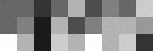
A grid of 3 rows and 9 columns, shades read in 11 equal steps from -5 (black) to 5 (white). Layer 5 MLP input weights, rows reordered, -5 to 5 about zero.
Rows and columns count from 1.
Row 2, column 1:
-1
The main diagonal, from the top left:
-1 0 -4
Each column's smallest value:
-1 -1 -4 -1 -2 -2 0 -1 -3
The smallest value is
-4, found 2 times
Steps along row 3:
down down up down up down up down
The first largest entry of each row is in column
9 4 1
